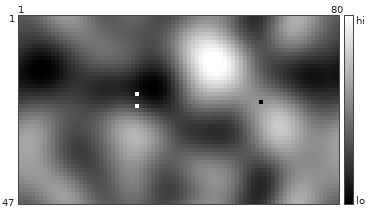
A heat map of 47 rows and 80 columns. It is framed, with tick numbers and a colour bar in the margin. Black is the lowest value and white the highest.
Neither half mirrors the other. The top left is the ninth with the lowest average. The ninth with the highest average is the top middle. Three lone cells stand out: two far higher and one far lower than their neighbours.
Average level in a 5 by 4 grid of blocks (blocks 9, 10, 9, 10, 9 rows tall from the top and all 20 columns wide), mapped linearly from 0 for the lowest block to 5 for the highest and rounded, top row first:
2242 / 0151 / 2123 / 2324 / 3223
